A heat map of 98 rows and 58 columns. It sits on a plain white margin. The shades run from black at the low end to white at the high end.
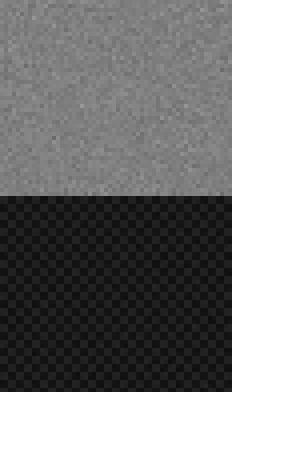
It is made of 2 by 1 panels. Panel 1,1: middling, fine-grained, faint in contrast. Panel 2,1: very low, checkered, faint in contrast.
